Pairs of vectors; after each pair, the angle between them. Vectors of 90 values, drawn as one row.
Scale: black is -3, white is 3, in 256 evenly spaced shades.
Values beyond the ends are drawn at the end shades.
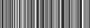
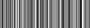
nearly parallel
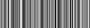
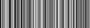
partly opposed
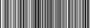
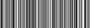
orthogonal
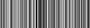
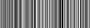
partly opposed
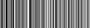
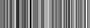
partly aligned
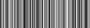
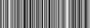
nearly parallel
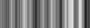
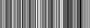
partly opposed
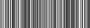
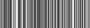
orthogonal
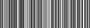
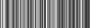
orthogonal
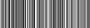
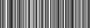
orthogonal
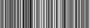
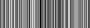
partly opposed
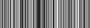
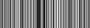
nearly parallel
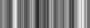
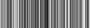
partly aligned
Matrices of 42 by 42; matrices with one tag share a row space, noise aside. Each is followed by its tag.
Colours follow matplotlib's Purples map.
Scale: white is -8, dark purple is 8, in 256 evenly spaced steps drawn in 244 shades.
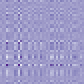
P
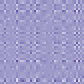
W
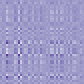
P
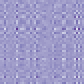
W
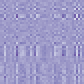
W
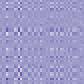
P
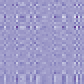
W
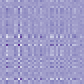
P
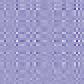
W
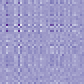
P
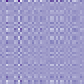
P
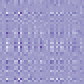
P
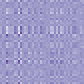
P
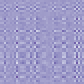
W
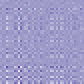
P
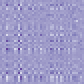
P
